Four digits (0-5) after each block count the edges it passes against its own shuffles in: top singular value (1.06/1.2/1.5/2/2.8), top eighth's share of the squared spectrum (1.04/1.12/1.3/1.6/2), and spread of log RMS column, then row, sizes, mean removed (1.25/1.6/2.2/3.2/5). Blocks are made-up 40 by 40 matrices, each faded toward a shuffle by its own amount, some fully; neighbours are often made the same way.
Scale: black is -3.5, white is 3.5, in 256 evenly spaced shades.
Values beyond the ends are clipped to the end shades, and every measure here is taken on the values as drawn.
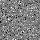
2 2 0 0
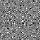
3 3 1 1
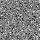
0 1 1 0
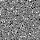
0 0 0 0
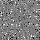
3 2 1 1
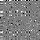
4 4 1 2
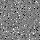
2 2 1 0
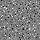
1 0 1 0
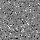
0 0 0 0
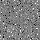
2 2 1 0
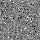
0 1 0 0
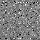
3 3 1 1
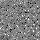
0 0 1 0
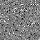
3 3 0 1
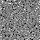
1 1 0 0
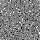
1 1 0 0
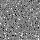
1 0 0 0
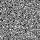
0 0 0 0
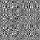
4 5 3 3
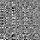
4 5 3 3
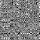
3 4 2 2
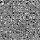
3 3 1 1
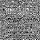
3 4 1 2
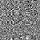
3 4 2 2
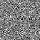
3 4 2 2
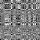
4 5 3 3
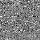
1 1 0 2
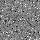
0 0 0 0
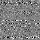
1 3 0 3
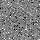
0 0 0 0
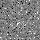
0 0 0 0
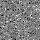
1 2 0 1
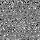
1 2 0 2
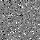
1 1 0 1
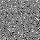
0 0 0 0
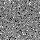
0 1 0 0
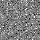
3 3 1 1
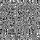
3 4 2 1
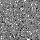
0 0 0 0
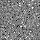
0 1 0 0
